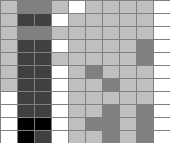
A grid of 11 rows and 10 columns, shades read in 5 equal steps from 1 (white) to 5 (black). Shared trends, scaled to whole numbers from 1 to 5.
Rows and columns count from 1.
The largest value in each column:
2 5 5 2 2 3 3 2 3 1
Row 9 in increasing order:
1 1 1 2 2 2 3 3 4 4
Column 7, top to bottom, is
2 2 2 2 2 2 3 2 3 3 3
